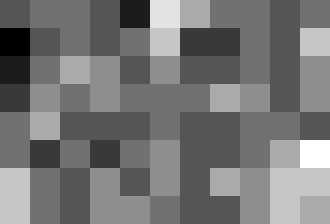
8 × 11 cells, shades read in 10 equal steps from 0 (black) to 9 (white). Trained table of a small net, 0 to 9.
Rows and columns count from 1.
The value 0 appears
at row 2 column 1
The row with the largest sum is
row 7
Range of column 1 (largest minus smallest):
7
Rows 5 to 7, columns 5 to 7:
3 4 3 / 4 5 3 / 3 5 3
